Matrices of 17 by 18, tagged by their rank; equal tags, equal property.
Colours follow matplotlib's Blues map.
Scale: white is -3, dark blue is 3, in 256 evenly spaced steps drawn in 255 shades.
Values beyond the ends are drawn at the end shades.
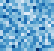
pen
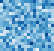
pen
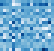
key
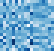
key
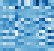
key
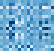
key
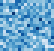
pen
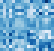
key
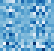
key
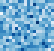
pen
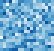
pen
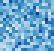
pen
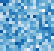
pen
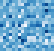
key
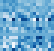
key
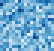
pen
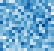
pen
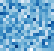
pen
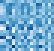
key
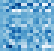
key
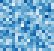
pen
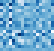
key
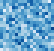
pen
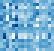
key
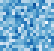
pen
